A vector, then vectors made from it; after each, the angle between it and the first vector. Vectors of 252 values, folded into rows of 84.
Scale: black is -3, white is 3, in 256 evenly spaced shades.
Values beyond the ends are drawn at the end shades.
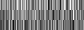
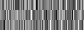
orthogonal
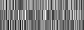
partly aligned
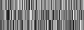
partly aligned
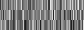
partly aligned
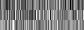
partly opposed
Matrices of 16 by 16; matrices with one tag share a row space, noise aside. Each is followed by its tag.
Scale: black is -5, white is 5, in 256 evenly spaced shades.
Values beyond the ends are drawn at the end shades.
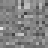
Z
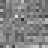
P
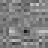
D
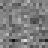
D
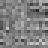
P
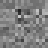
Z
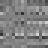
P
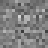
Z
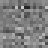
Z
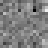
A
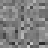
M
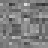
D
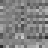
P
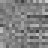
P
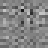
M
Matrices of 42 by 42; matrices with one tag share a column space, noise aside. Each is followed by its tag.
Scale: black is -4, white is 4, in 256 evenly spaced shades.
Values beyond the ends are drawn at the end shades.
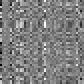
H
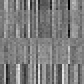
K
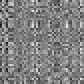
H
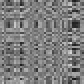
H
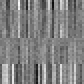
K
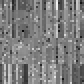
K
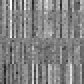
K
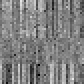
K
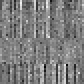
K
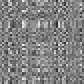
H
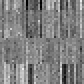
K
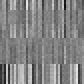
K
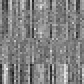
K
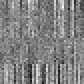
K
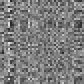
H
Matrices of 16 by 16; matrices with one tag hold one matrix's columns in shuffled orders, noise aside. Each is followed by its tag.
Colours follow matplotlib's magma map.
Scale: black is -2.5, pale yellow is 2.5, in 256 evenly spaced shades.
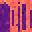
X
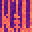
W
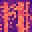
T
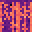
T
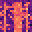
T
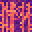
T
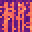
T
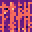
T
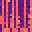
W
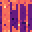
X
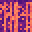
T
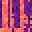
W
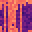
X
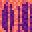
X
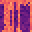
X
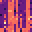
W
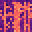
T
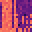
W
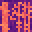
T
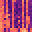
W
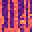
W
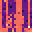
W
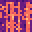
T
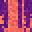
W
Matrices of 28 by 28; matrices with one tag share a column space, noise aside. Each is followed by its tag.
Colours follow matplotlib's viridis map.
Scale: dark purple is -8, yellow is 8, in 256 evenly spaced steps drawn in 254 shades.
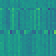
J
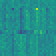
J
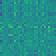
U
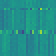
J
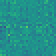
U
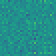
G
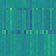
J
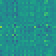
U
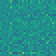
G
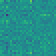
G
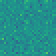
G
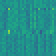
J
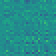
G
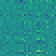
G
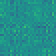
U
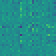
U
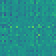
U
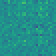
U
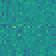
U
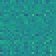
G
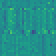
J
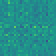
U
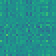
U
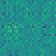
U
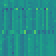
J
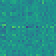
U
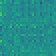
U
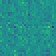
U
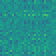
G
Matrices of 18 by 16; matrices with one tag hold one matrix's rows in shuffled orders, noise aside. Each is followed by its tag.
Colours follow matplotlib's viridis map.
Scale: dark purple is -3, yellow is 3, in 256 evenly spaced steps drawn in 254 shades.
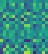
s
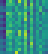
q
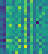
q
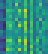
q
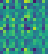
s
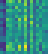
q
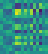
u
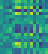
u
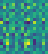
s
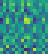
s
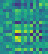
u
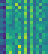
q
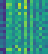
q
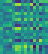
u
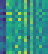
q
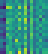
q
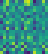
s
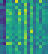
q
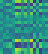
u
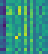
q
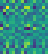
s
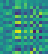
u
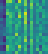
q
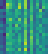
q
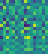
s
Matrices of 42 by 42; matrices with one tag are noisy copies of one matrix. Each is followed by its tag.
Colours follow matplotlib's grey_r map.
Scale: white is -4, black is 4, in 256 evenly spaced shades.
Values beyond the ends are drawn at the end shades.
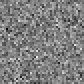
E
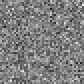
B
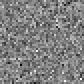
E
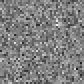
E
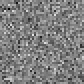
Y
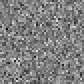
E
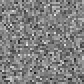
Y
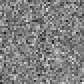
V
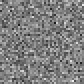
B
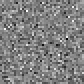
Y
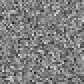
Y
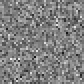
E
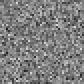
E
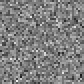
E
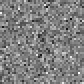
V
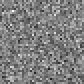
Y
